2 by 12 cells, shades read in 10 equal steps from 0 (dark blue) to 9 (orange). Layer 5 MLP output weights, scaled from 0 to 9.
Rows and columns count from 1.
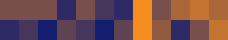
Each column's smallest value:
1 2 0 1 2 0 1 9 4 1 4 6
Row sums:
52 37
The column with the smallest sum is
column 6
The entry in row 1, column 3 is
4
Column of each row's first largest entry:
8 8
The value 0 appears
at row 2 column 3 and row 2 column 6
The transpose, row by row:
4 1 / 4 2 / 4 0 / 1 3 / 4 2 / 2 0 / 1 3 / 9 9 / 4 5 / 6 1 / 7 4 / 6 7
